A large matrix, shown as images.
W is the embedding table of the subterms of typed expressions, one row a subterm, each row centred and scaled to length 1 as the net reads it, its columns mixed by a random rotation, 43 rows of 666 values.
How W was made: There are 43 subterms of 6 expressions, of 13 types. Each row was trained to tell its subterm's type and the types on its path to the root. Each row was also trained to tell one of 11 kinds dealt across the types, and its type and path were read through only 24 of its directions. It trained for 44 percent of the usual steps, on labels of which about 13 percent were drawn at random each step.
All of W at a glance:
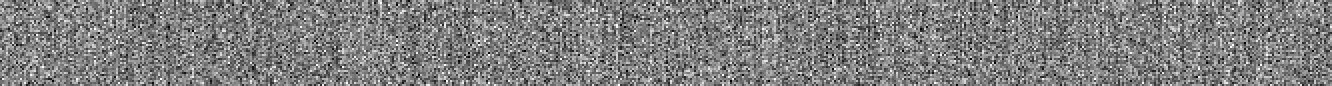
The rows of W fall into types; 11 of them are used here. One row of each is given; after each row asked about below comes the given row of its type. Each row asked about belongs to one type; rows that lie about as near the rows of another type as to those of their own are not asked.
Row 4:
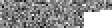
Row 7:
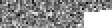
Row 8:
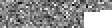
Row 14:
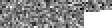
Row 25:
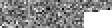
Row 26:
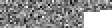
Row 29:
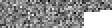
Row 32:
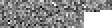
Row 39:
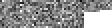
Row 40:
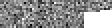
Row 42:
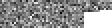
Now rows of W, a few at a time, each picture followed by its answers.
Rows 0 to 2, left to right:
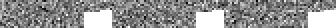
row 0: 32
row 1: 32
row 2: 7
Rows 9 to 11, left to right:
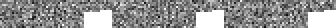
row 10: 40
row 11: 29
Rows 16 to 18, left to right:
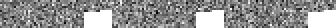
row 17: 8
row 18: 7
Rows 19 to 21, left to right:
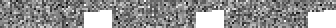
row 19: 8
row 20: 40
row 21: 25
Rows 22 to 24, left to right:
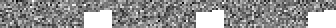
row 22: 4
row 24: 29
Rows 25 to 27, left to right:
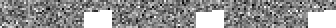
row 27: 8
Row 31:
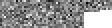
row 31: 25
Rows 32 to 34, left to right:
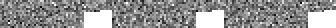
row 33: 26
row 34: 26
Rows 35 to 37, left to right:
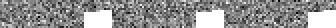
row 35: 25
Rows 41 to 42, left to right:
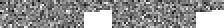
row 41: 7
